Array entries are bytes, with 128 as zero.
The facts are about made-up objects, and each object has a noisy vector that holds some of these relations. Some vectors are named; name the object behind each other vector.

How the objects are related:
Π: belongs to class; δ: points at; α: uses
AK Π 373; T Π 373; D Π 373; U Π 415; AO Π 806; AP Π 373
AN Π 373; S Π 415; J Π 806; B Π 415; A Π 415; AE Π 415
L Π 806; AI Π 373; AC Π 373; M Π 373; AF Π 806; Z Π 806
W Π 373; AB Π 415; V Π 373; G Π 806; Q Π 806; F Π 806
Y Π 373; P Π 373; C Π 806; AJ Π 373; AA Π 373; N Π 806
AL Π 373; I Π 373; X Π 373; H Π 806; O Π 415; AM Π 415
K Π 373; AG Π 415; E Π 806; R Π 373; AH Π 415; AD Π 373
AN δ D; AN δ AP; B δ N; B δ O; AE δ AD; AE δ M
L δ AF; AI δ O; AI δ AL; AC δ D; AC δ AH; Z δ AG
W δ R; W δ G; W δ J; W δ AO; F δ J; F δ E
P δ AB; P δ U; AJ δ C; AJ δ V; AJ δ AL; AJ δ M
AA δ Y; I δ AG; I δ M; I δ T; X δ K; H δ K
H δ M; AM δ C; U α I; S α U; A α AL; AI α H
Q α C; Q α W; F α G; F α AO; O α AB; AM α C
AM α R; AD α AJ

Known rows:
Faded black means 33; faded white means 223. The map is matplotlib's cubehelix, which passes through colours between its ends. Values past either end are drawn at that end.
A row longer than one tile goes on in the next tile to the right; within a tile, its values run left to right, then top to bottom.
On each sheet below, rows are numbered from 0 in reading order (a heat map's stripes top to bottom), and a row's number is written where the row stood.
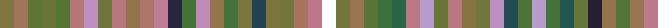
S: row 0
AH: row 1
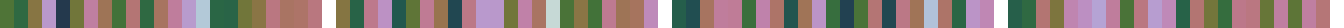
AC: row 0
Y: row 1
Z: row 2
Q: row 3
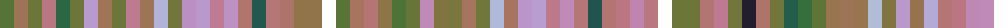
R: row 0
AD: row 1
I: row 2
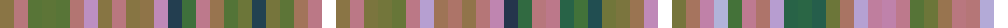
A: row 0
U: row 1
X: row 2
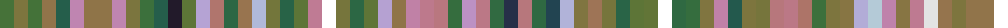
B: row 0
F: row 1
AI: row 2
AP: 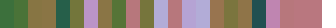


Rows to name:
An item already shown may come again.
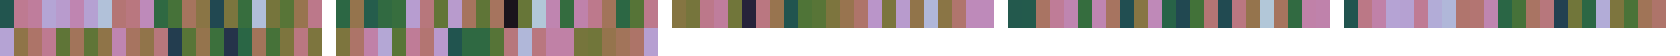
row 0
L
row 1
O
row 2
I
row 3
Z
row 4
L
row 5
AM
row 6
X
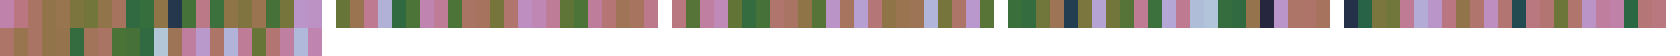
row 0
AE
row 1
P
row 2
AJ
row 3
D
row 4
N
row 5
M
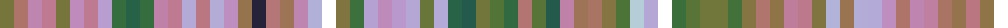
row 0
K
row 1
H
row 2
AL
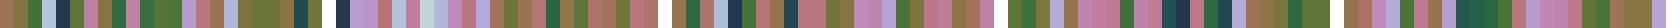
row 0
W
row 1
AF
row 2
AA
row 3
F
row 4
X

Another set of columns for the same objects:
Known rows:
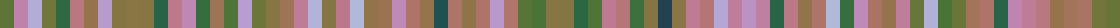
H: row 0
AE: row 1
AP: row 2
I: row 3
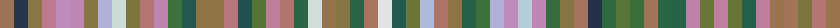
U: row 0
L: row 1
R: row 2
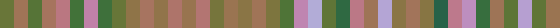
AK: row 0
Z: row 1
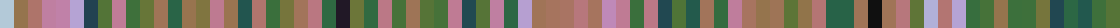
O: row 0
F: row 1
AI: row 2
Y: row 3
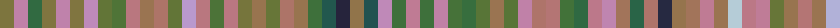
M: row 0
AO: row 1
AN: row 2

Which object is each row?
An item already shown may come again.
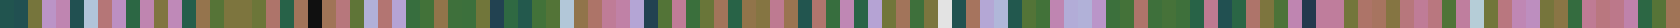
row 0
P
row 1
Y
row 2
O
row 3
AF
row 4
W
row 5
AG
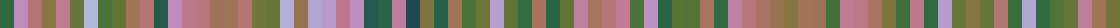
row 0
X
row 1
B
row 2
AJ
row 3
C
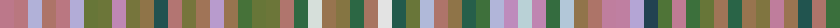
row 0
AM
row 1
L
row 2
O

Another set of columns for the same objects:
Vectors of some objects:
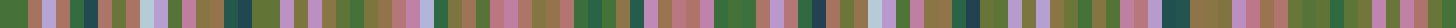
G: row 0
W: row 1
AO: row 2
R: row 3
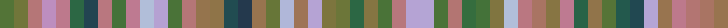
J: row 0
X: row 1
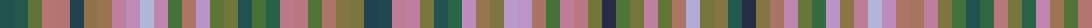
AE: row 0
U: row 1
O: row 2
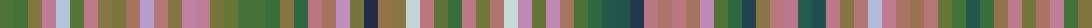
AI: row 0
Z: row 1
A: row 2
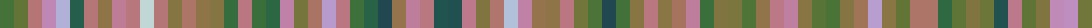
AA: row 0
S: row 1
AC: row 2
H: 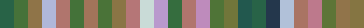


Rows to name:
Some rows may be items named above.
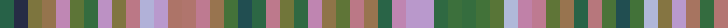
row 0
O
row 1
K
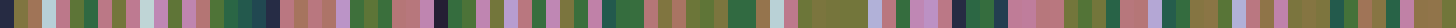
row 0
Z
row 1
M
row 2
L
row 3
AL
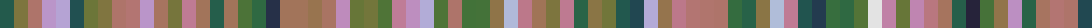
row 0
I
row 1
X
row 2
C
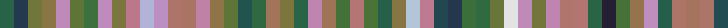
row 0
O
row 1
C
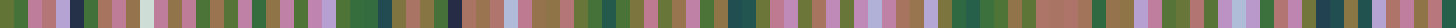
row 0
Y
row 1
AH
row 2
B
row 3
F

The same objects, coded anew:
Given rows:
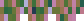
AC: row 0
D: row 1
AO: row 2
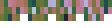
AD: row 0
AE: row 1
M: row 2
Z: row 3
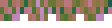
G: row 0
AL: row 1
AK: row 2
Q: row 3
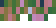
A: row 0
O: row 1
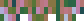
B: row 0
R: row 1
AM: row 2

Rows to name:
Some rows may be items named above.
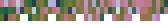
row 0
AF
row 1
AE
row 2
AH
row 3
AI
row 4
H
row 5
N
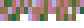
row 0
W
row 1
X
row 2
AJ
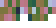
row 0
P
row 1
AE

